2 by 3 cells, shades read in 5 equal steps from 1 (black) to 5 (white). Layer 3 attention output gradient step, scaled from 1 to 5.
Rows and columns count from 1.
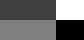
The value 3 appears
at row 2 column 1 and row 2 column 2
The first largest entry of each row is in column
3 1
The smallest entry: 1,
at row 2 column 3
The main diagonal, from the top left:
2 3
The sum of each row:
9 7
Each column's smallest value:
2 2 1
